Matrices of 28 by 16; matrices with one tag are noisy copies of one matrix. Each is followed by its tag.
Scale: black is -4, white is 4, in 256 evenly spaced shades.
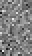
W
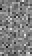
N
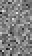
W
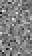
W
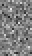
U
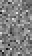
W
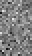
W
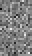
N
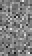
N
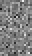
N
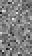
W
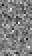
U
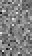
W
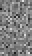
N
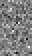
U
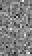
N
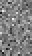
W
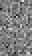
N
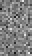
N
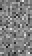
N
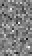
U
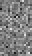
N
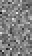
W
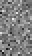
W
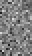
W
